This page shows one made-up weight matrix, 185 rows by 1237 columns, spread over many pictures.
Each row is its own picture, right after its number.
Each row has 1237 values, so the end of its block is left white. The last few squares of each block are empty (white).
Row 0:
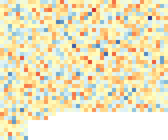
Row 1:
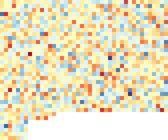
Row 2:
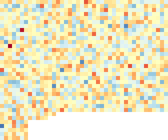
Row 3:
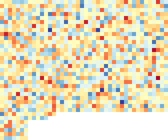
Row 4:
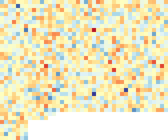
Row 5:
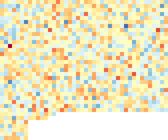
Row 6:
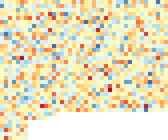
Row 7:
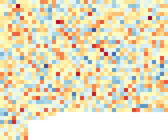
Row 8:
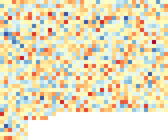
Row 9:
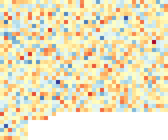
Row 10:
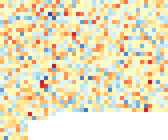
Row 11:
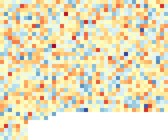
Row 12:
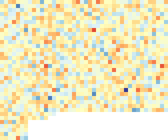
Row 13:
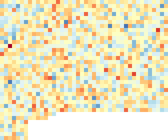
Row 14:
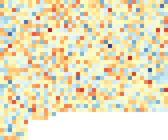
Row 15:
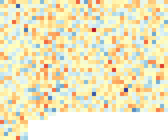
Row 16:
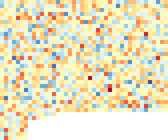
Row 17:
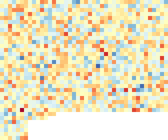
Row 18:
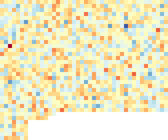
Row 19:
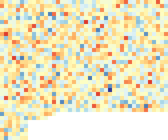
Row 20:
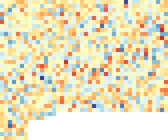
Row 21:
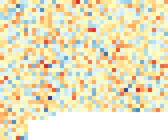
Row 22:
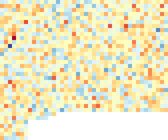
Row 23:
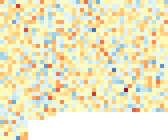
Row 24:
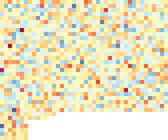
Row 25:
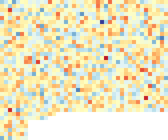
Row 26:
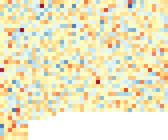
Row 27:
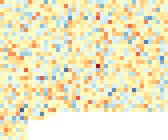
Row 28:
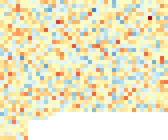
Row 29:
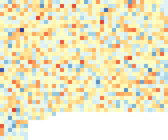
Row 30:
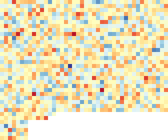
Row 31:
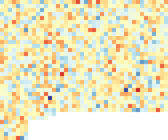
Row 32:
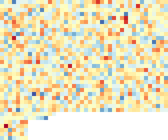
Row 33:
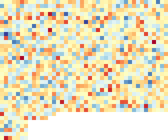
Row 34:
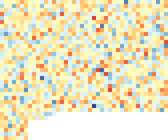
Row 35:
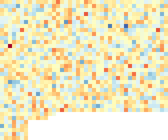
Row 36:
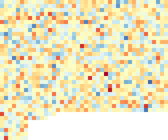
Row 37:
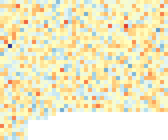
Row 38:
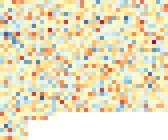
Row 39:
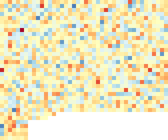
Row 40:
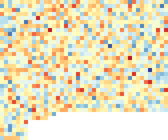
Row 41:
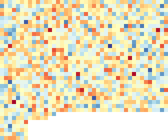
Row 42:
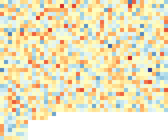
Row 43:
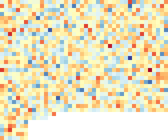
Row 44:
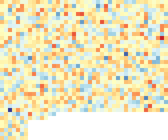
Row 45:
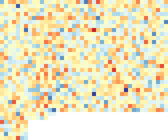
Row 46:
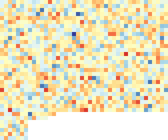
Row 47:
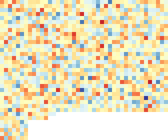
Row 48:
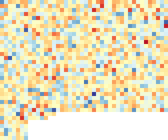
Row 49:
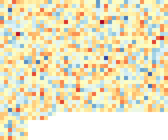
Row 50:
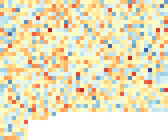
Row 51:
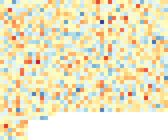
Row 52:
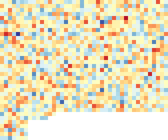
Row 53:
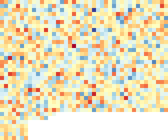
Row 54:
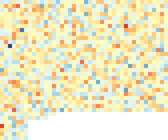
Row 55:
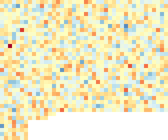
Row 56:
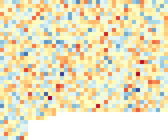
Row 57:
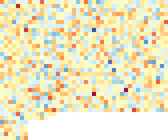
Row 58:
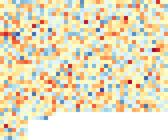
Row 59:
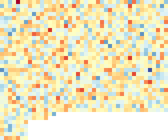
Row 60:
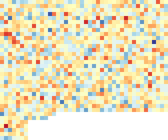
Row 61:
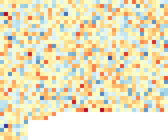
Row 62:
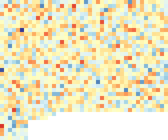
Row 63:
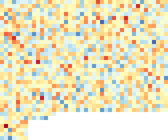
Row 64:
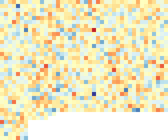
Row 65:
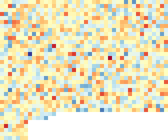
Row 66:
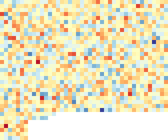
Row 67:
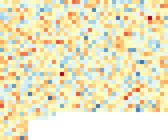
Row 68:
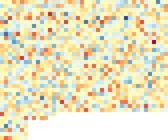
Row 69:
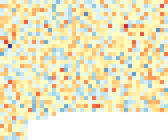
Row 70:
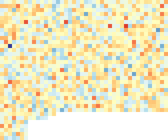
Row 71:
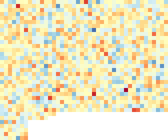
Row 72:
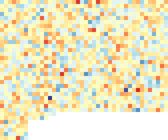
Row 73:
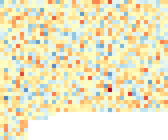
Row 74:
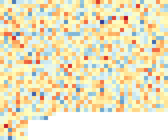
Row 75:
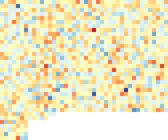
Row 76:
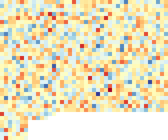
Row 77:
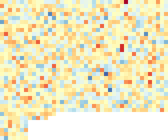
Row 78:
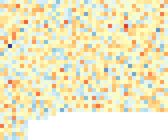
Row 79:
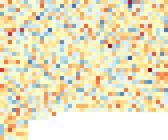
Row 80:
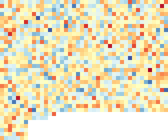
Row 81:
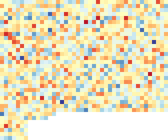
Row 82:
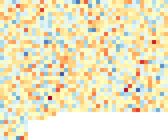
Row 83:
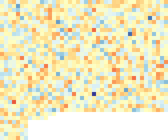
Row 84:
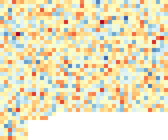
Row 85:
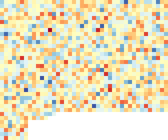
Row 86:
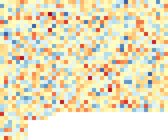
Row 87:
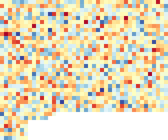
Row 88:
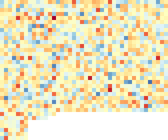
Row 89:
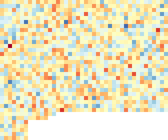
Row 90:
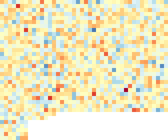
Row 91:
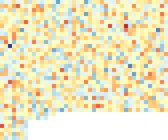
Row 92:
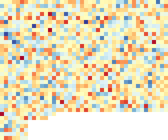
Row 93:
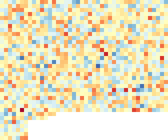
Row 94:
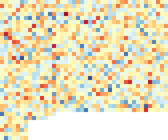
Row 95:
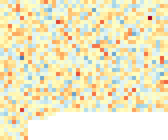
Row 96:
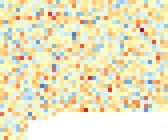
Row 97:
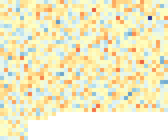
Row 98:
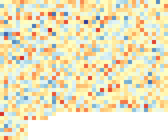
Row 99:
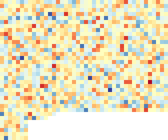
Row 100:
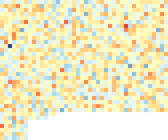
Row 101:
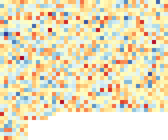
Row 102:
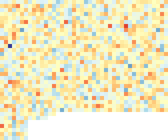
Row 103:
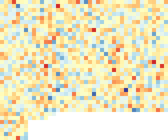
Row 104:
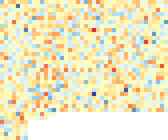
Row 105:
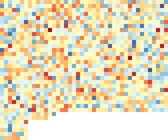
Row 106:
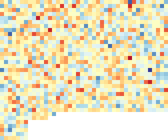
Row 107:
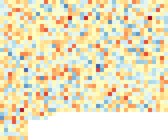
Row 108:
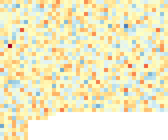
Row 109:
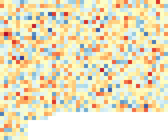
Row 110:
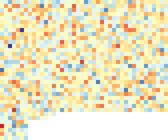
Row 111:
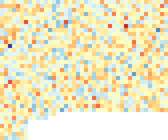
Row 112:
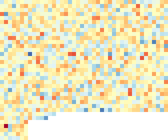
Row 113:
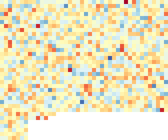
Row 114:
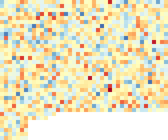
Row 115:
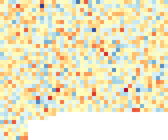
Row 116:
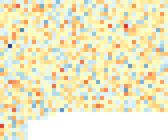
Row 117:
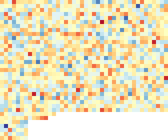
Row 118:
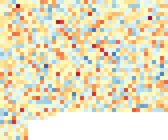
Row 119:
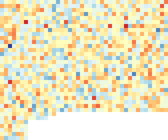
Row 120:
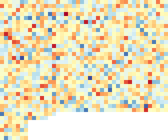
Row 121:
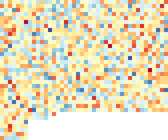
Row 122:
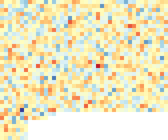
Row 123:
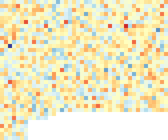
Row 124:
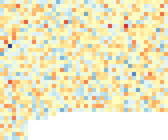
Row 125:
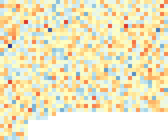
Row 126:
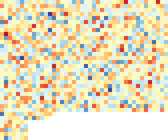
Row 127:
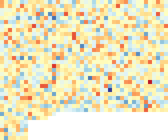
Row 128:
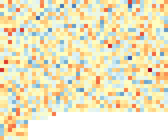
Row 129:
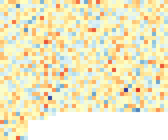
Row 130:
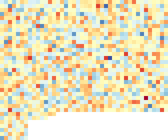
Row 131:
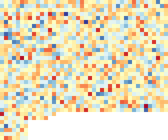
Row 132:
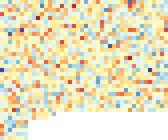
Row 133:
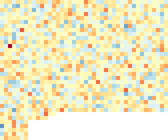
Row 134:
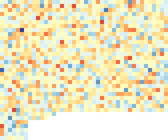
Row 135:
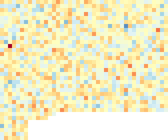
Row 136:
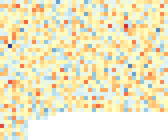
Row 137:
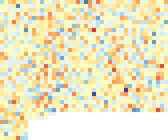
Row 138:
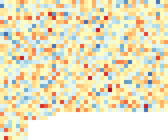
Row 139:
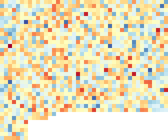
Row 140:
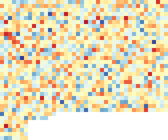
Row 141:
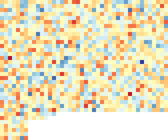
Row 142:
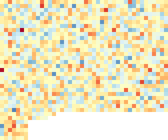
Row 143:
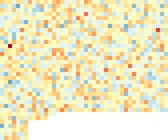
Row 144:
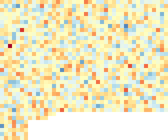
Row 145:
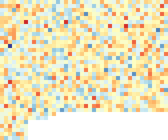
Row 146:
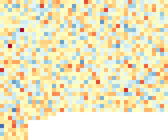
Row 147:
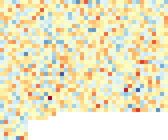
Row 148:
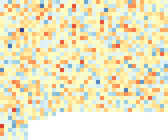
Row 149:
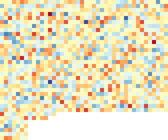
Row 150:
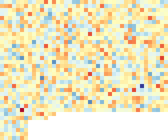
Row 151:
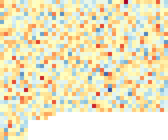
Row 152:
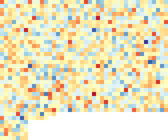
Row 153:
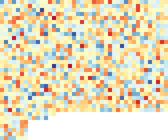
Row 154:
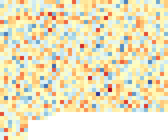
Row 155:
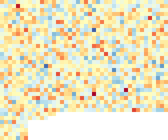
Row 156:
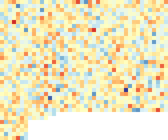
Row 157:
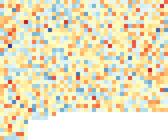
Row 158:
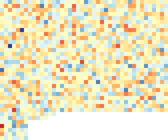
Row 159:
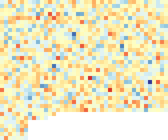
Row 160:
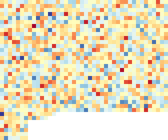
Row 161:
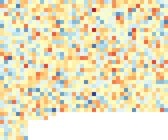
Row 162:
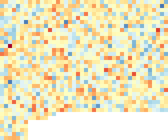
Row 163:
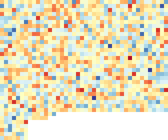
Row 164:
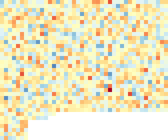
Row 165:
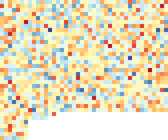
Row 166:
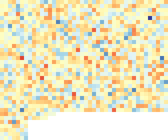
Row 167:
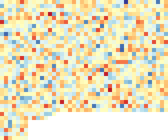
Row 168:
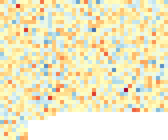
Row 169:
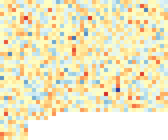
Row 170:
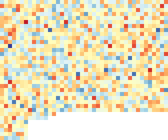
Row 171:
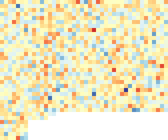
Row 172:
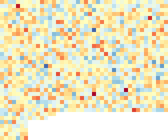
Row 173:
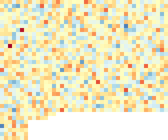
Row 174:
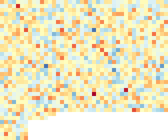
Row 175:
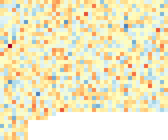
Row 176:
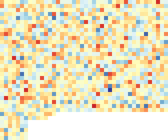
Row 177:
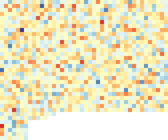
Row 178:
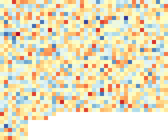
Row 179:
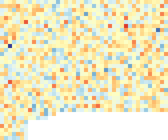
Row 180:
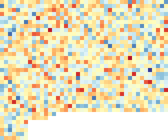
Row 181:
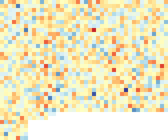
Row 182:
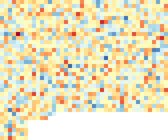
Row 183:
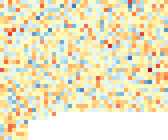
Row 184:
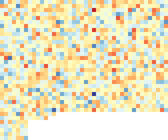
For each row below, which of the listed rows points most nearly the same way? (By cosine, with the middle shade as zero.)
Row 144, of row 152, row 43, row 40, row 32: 40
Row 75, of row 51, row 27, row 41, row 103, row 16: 103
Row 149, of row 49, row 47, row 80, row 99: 49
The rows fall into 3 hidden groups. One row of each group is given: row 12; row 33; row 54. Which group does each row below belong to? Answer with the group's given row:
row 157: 54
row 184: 12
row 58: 33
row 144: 54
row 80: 54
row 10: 33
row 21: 12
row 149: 33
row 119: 54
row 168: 12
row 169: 33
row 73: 33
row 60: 33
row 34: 33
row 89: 54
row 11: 33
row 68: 33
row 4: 12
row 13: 54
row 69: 54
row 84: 33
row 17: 12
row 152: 12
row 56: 12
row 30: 33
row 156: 12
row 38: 33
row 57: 12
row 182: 33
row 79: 54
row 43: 54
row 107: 12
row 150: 12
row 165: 54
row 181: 12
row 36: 33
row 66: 33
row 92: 33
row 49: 33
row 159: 33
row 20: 33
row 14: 54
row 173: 54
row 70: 54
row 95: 12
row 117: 33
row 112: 33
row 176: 33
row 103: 12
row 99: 33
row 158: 54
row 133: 54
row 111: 54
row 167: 33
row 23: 12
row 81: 33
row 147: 12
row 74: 33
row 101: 33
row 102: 54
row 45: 12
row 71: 12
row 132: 54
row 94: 33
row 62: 54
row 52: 33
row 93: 12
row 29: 54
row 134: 54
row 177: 54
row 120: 33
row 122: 12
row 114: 33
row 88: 33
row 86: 33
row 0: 12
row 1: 33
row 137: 12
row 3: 33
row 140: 33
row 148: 54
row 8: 33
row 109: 33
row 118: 12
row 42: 54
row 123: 54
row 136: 54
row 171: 12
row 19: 33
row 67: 12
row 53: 12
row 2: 54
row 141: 12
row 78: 54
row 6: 33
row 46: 33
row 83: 12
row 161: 12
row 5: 54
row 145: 54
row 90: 12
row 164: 33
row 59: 54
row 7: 12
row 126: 33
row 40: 54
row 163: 54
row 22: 54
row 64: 12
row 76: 33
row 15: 12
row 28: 12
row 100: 54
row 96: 33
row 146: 54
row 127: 33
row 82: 12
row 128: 54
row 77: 33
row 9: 33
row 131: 33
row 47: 33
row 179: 54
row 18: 54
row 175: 54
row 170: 54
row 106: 54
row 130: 33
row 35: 54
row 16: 33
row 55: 54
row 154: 33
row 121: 54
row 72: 12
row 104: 12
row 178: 33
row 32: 33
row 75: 12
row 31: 12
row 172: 12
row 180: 54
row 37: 54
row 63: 33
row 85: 33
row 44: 33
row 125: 54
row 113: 33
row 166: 12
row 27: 12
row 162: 54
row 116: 54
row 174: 12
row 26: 54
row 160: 33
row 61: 33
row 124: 54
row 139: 54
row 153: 33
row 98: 33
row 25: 33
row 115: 12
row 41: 54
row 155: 12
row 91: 54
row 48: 12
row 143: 54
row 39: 54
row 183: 54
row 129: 12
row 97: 12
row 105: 54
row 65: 33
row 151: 33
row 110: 54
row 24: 54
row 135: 54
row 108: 54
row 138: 33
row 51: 33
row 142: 54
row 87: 33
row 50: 54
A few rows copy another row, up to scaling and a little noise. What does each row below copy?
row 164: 73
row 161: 184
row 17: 93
